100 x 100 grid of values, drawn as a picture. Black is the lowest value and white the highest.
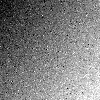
On average the colour sits 50% of the way up the scale. The top left is the ninth with the lowest average. No single row or column stands out from its neighbours. Neither half mirrors the other. There is an overall slope up to the bottom right. The grain is fine, like static.
